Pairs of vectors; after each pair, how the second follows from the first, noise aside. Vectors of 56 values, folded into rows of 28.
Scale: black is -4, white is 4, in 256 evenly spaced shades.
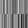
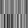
wrapped around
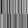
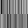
copied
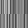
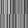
copied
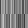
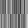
wrapped around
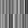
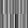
wrapped around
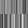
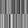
wrapped around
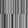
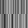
copied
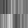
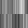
wrapped around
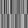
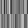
copied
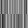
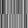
wrapped around
